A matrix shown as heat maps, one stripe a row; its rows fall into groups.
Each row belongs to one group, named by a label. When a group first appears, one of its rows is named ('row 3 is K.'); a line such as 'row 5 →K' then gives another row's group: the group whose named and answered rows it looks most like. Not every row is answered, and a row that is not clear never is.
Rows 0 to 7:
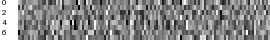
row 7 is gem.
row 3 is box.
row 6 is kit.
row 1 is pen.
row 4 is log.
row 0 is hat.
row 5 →log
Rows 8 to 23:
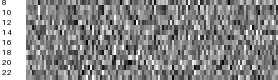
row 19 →pen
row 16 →pen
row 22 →log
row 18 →box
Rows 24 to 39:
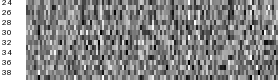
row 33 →pen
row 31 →box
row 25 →kit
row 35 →box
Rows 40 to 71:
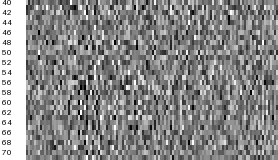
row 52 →kit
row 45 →gem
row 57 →log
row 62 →log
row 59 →pen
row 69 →kit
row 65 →pen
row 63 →pen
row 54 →gem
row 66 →log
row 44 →box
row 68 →hat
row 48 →kit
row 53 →gem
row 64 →pen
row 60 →log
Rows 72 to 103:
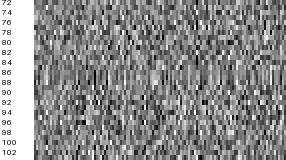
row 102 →log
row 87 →pen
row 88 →pen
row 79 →box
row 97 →gem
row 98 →hat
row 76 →hat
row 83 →gem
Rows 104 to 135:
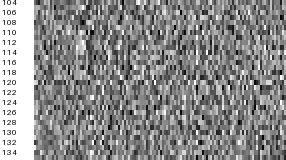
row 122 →gem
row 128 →hat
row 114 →box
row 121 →gem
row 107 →gem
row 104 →pen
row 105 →kit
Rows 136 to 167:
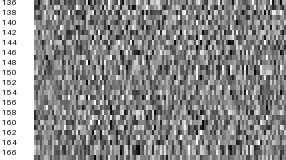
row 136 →pen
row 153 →gem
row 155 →log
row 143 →hat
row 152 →log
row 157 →box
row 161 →gem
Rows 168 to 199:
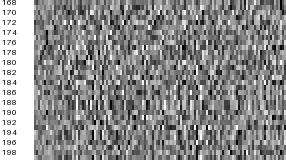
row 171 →box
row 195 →hat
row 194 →hat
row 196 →box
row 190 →box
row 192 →pen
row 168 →gem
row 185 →hat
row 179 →log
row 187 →hat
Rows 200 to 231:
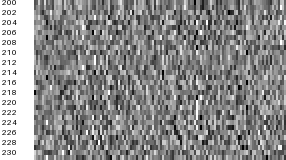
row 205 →kit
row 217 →hat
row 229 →kit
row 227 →hat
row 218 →kit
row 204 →box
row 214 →pen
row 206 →hat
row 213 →kit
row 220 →box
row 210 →pen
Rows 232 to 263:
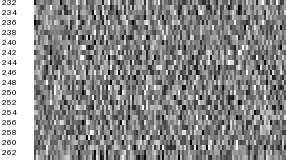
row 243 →kit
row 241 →kit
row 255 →box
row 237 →gem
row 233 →hat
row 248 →box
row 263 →pen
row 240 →pen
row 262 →pen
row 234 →hat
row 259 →log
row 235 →pen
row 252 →hat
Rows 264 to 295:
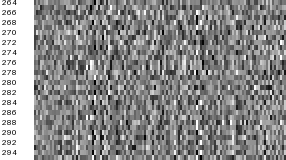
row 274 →box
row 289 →box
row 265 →log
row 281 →gem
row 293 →kit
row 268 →hat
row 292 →hat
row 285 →box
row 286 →pen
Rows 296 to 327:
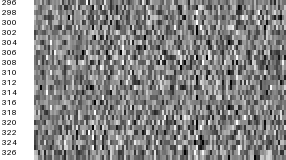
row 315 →gem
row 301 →hat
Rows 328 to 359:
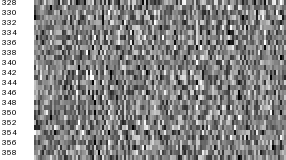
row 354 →kit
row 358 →log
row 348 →pen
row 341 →pen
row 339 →gem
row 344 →hat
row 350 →pen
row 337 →hat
